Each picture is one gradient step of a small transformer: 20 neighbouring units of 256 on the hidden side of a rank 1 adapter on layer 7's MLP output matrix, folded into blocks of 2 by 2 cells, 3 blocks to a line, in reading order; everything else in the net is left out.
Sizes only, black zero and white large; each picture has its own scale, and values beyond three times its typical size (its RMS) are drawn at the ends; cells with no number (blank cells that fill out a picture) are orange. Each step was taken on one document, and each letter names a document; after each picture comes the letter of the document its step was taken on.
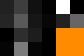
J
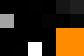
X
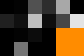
J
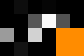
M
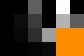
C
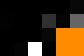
X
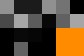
J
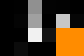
M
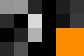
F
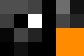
F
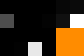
X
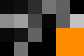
J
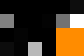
X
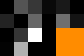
M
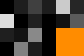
J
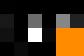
M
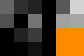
F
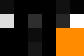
X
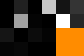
M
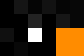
M
